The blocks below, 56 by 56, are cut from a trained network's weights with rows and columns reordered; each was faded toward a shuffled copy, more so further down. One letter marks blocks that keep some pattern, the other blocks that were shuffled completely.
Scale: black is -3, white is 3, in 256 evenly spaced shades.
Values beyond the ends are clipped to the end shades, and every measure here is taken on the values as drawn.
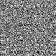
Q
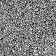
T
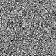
Q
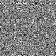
Q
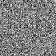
Q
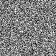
T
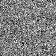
T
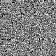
Q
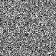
Q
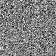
Q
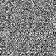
Q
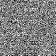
Q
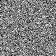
T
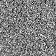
T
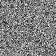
T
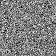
T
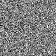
Q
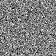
T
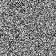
T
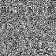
Q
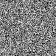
T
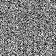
Q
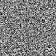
Q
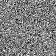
T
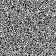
T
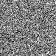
T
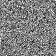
T
